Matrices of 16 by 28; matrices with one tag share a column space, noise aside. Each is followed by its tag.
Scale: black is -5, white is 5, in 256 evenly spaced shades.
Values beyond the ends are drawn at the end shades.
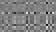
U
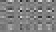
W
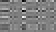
W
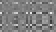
U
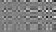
W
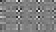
W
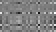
U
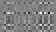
U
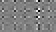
W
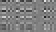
W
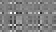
U
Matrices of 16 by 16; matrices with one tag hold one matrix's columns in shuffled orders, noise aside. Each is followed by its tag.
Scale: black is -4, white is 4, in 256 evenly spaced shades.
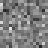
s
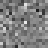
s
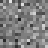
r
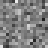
r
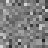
r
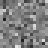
r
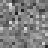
s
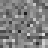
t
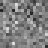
s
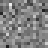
s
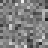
r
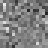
s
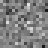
s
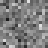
r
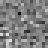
t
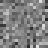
r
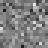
s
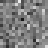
r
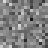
r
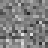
t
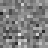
t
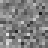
t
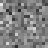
s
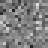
s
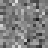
r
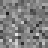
t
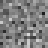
t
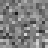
t
